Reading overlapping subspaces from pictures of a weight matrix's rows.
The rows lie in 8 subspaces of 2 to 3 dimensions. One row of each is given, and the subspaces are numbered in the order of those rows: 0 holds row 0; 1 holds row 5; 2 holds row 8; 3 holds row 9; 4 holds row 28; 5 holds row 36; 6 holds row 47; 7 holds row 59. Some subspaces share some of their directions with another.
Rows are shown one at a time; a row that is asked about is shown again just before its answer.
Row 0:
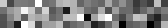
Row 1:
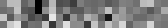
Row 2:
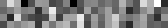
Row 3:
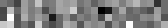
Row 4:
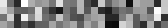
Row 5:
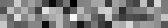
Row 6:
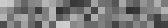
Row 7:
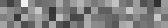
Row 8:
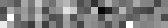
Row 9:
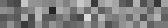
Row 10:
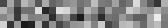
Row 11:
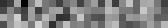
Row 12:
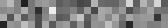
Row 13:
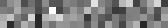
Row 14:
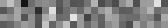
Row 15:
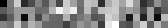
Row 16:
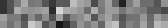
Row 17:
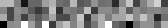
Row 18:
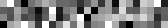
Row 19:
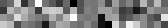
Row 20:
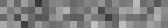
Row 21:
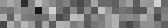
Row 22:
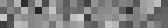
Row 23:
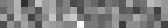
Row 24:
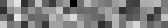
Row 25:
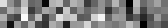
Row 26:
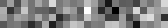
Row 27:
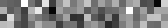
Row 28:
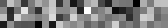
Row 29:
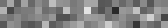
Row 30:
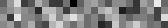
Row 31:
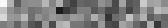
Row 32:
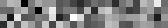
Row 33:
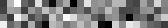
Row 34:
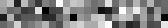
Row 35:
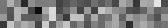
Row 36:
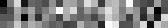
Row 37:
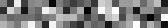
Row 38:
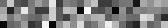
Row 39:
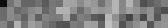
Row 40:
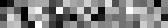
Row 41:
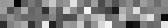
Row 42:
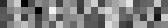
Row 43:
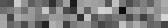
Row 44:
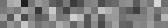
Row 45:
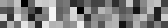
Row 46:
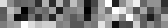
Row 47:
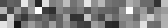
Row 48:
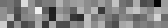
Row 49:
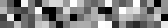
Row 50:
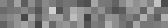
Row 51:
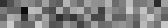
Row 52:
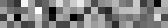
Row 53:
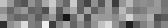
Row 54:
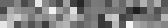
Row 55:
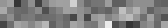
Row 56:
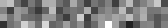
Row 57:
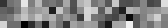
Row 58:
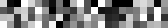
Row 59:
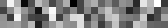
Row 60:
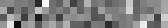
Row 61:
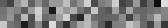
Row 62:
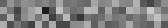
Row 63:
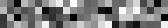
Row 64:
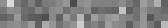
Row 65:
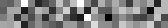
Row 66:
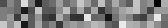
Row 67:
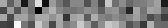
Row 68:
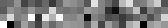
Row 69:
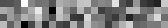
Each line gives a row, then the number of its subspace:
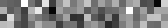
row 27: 6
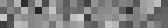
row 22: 6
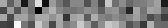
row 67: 6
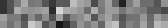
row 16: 5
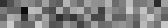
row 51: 6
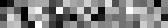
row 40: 6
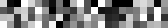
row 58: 5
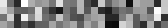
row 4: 5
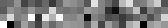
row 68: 3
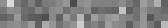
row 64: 7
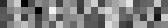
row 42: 5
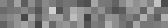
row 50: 3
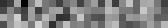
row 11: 6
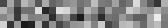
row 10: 0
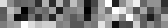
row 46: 4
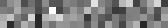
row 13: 3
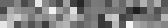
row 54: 2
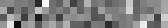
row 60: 6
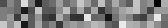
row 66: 0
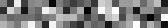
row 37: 4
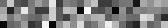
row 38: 4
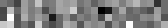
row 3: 2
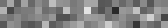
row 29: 4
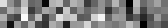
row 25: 6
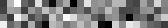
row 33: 7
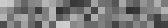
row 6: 5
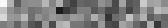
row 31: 5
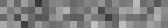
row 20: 0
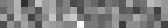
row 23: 1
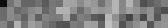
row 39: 5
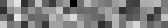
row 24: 7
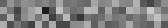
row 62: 0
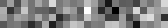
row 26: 4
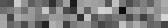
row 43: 2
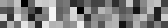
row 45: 1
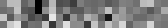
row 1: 0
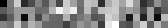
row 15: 5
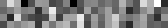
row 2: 7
